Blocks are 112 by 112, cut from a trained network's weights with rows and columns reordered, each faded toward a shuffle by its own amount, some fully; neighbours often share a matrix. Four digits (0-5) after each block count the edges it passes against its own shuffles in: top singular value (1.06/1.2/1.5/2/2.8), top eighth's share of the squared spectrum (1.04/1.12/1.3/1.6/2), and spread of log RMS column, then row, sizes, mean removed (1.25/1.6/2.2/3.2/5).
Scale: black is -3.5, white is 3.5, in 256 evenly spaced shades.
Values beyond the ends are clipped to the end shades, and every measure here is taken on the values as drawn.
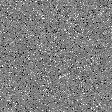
0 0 0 0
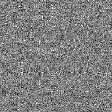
3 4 2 2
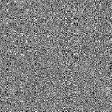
4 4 3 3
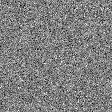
0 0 0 0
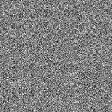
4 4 2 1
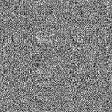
4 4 2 1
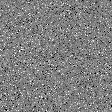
0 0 0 0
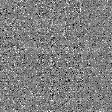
2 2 2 0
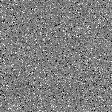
1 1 0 0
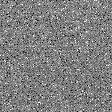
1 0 0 0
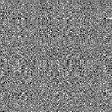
4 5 3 3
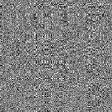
4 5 3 3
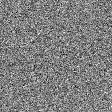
2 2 0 0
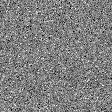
1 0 0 0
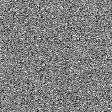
2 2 0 1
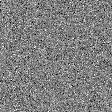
0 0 0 0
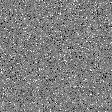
0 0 0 0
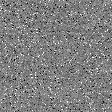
0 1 0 0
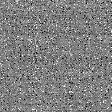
2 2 2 0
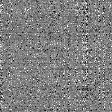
2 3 3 0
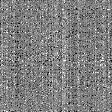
4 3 1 3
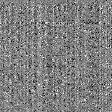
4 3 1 3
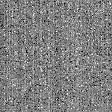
3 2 0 2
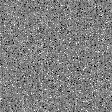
1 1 0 0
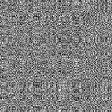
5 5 3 3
